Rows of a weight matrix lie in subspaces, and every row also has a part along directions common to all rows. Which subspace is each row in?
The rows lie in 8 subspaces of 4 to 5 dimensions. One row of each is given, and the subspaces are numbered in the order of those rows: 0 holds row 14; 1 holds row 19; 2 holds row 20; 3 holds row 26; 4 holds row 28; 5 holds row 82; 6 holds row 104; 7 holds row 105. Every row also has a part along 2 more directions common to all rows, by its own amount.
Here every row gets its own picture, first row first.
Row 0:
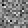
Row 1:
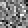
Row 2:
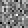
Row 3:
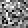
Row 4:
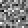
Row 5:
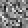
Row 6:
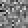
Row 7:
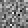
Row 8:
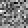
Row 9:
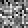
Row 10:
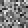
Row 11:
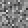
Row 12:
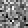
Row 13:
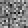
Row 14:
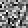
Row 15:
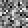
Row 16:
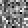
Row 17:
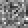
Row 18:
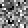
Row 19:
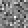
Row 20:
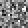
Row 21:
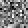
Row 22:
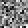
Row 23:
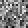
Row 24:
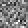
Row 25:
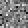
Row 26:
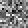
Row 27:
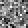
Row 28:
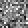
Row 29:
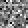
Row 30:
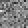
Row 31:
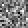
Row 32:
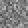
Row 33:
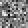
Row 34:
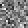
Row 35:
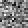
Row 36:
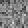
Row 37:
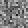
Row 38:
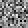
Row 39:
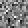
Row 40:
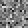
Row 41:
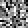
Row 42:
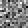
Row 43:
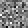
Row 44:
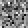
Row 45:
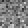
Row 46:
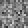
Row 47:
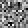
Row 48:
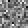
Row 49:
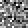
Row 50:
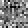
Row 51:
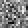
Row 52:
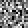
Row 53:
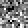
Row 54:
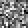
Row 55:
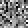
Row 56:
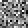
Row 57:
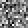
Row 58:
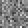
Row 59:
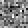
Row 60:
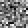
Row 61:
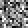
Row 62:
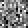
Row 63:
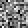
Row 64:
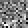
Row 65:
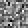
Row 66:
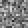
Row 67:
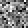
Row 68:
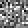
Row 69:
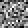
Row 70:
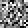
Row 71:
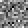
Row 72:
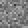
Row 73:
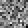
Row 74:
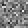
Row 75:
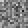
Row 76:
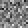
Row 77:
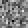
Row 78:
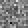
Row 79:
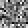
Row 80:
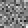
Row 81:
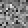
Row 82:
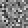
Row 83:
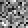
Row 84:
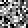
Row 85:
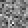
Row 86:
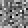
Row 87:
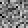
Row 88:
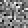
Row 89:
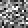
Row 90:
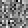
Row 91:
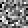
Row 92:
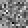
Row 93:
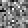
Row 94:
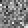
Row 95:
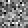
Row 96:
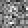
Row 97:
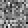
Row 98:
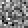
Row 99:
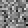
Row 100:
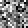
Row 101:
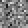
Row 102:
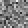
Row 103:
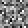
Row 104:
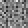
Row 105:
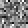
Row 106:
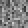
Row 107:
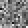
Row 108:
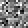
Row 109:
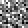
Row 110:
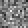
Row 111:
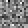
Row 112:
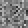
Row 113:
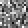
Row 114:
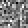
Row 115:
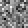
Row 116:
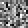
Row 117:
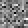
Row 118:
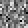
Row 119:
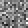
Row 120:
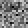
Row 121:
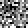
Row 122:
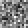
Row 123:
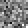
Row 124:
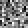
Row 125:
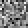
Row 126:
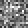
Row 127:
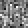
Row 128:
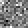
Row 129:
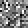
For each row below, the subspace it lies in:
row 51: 0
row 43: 4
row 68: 5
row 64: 4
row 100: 1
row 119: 4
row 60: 0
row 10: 5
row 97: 4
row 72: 2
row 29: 3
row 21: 3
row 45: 2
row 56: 6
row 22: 3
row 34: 5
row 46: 2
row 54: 3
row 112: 6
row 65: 4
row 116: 0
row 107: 7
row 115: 1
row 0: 6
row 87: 4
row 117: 6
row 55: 7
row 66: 1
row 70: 7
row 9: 2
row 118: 3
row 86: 7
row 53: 5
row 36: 2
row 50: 4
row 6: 1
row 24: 7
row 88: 1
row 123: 3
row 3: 2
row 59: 7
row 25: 3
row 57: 3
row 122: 1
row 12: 5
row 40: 6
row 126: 4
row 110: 7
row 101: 3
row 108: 4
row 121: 0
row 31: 0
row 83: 4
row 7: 0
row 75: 1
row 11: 4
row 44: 2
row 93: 1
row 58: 6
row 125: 2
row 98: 2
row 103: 3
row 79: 7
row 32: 5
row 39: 0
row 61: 5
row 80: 3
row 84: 0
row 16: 5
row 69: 6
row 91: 2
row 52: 3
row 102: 5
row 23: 0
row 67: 1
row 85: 3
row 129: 0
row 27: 0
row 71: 6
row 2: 6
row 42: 7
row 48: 7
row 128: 4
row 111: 7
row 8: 1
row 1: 0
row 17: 6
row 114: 4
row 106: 2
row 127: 5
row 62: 0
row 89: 4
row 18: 5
